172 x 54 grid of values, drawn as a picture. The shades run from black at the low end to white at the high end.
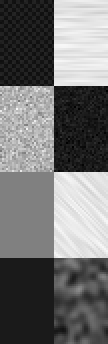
It is made of 4 by 2 panels. Panel 1,1: very low, checkered, faint in contrast. Panel 1,2: very high, streaked across, faint in contrast. Panel 2,1: high, fine-grained. Panel 2,2: very low, fine-grained, faint in contrast. Panel 3,1: middling, flat. Panel 3,2: very high, slanting down to the right, faint in contrast. Panel 4,1: very low, flat. Panel 4,2: low, blotchy.
